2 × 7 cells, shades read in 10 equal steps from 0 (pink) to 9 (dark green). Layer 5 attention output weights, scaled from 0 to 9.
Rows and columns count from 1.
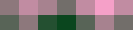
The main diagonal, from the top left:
4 4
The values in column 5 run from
2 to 6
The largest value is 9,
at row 2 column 4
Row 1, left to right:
4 2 3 5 2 0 2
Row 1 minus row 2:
-2 -2 -5 -4 -4 -3 -3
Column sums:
10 6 11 14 8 3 7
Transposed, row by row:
4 6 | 2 4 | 3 8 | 5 9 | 2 6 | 0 3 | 2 5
